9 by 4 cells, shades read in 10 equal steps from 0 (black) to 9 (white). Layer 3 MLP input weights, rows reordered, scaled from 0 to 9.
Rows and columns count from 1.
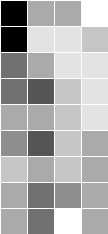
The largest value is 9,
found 2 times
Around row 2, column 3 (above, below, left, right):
6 8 8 7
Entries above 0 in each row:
3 3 4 4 4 4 4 4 4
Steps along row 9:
down up down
